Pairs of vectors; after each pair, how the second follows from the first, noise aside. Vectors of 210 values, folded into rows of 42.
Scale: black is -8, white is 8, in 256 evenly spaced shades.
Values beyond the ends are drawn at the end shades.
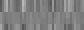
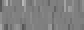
partly zeroed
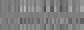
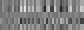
scaled up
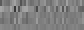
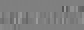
partly zeroed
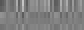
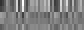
scaled up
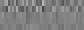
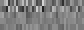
scaled up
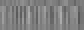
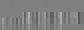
partly zeroed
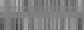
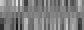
scaled up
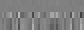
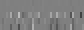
partly zeroed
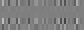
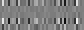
scaled up
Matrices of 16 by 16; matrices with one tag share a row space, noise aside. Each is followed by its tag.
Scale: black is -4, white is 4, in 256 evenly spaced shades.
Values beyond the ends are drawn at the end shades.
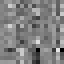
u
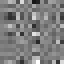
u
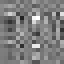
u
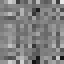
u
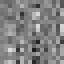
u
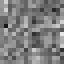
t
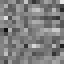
t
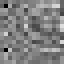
t
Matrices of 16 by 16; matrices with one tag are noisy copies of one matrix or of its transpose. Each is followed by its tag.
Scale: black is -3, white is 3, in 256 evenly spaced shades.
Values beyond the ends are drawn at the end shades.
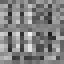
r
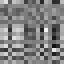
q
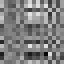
q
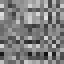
q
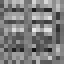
r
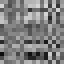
q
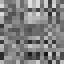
q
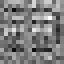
r
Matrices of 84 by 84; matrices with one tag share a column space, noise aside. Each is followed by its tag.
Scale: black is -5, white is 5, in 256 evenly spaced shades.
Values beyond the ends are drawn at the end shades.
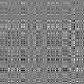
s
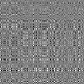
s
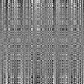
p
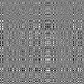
s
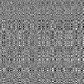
s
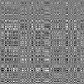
s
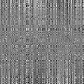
p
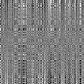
p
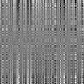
p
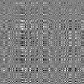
s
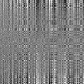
p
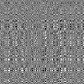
s
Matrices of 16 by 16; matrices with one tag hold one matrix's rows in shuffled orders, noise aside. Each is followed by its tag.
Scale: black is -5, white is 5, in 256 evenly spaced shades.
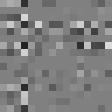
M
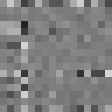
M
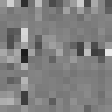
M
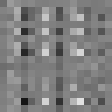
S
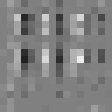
S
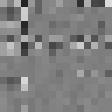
M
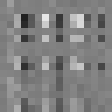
S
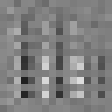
S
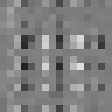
S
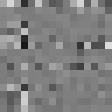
M
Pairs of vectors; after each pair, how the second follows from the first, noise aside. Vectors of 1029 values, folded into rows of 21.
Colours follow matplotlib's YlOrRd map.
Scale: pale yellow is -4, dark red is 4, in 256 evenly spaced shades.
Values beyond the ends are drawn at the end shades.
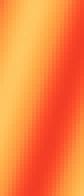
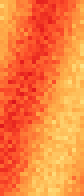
reversed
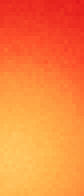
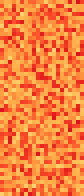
shuffled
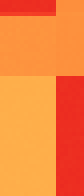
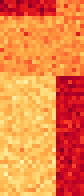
scaled up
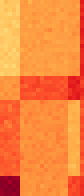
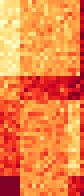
scaled up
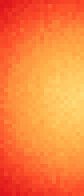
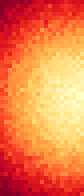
scaled up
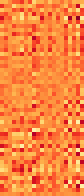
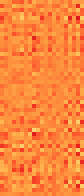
shrunk
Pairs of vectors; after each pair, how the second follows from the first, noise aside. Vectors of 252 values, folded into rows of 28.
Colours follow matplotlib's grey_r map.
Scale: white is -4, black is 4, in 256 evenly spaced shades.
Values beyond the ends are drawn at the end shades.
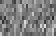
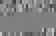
partly zeroed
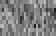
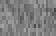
shrunk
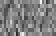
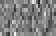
reversed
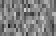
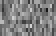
reversed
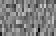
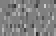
partly zeroed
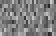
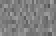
shrunk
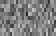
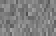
shrunk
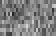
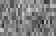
reversed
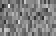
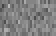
shrunk
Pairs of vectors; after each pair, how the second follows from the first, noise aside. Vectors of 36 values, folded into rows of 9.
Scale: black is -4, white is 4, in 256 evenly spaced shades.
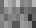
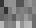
reversed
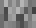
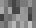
reversed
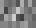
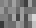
shuffled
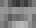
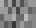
shuffled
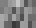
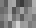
reversed
